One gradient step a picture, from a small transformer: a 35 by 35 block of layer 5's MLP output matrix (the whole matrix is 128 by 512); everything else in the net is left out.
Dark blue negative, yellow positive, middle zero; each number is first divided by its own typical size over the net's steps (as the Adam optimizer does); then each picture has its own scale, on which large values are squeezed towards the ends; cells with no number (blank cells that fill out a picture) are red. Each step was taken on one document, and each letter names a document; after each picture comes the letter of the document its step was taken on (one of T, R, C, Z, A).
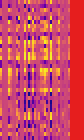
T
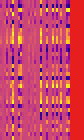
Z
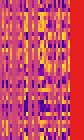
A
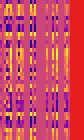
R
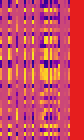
T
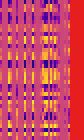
T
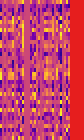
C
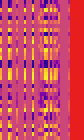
T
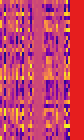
C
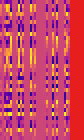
R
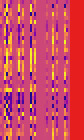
R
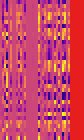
A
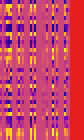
R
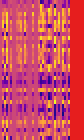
A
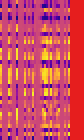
T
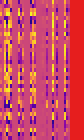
R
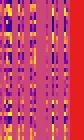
R
